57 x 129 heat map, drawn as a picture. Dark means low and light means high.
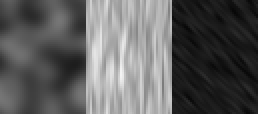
It is made of 1 by 3 panels. Panel 1,1: low, smooth. Panel 1,2: high, streaked downward. Panel 1,3: very low, slanting down to the right, faint in contrast.
